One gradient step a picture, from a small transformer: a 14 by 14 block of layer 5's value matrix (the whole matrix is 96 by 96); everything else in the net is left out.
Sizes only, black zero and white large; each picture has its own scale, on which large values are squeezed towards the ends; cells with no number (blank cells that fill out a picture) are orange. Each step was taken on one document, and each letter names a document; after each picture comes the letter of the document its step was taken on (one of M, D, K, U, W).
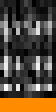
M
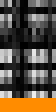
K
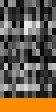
M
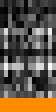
M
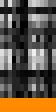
K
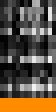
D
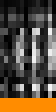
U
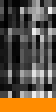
D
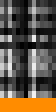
K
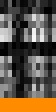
K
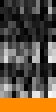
U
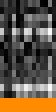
U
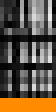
D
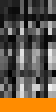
U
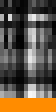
K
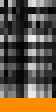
K
